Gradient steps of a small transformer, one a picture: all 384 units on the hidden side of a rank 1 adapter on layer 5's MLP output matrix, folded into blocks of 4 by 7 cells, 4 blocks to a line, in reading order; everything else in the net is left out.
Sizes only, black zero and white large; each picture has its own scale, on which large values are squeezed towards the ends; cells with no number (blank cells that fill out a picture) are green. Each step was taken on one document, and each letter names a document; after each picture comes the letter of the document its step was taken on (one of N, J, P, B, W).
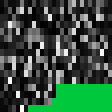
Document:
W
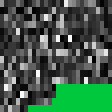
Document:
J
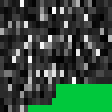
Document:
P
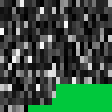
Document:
P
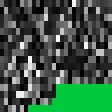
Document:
J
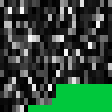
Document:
W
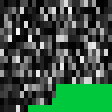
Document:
P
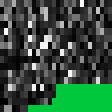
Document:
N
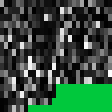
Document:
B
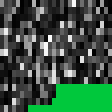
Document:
N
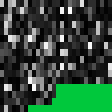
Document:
N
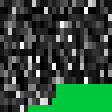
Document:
B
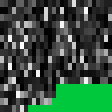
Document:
B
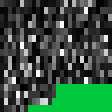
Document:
B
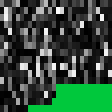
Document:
N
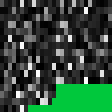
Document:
B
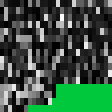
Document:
J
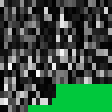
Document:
B
